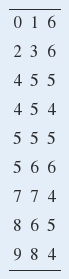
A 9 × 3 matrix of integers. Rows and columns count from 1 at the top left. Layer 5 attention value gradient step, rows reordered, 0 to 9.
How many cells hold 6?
5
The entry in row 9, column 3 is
4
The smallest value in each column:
0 1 4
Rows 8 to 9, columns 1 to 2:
8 6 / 9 8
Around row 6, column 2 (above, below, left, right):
5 7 5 6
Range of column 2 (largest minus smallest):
7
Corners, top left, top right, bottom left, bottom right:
0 6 9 4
